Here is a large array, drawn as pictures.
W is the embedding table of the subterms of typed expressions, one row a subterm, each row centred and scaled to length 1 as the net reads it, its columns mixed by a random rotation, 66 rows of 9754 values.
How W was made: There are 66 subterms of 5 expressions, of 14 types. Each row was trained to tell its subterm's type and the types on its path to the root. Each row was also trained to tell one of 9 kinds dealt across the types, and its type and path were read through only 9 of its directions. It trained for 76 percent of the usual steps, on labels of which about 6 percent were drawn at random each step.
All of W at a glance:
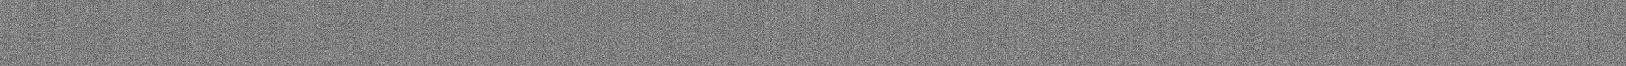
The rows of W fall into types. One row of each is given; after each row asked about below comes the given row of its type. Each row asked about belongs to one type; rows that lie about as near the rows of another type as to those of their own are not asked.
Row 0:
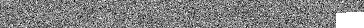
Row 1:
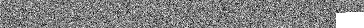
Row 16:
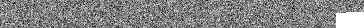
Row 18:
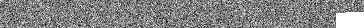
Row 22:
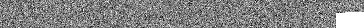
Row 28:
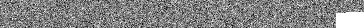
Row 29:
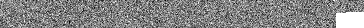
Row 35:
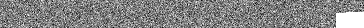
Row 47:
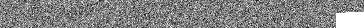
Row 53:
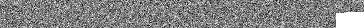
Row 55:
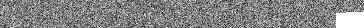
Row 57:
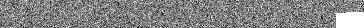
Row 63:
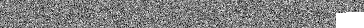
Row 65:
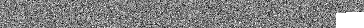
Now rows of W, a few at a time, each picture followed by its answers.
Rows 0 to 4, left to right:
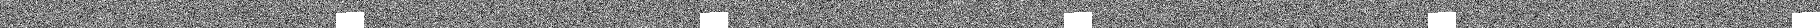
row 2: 53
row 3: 28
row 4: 35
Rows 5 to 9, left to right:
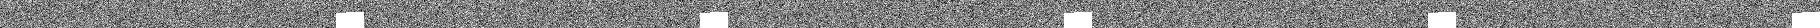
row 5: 65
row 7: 63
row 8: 18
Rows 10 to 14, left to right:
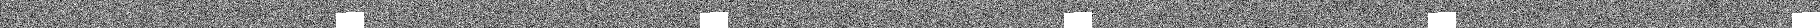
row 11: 65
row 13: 63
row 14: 0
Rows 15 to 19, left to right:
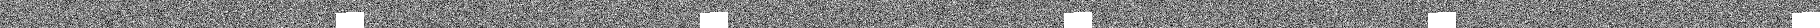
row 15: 1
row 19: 57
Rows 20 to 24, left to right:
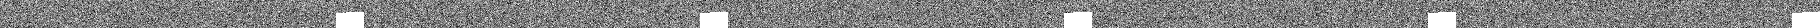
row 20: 57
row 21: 16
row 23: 1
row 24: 53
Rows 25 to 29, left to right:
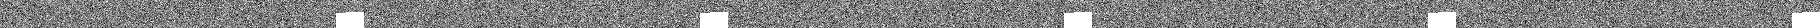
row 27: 1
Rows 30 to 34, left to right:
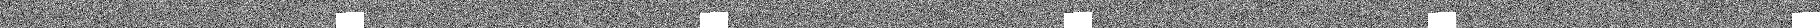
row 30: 22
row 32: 22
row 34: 0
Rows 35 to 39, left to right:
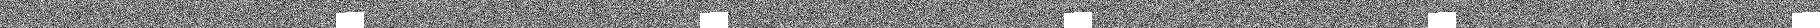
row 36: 55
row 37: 22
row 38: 53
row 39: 0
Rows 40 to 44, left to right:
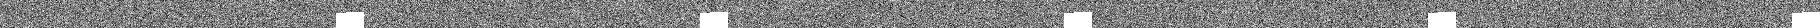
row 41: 29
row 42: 55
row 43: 1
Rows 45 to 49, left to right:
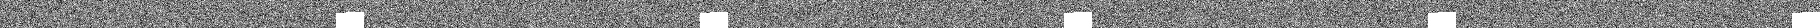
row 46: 29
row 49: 35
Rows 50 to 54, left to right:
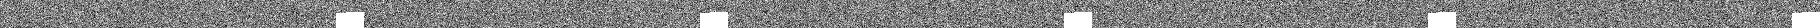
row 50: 57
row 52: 29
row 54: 29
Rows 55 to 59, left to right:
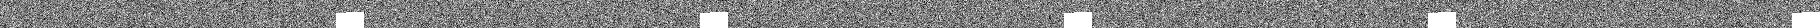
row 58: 28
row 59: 55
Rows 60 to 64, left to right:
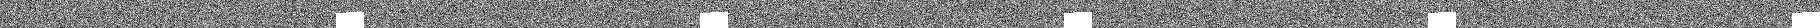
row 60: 16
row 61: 35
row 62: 63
